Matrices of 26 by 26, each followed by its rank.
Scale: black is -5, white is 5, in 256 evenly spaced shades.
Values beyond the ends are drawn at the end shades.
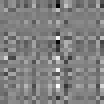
two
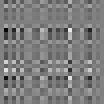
one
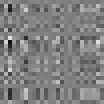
two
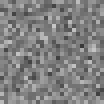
full rank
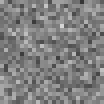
full rank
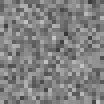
full rank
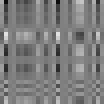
one
